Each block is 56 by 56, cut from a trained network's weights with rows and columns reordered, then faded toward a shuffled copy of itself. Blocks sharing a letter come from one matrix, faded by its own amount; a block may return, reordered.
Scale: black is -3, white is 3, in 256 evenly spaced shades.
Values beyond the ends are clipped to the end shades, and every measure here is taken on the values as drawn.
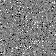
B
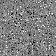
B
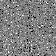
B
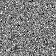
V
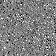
B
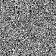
V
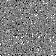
B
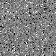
B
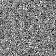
V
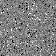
B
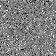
B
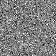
V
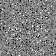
B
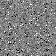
B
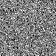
V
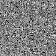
V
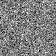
V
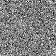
V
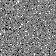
B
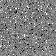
B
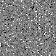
B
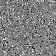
B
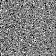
V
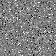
B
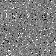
B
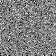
V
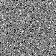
V
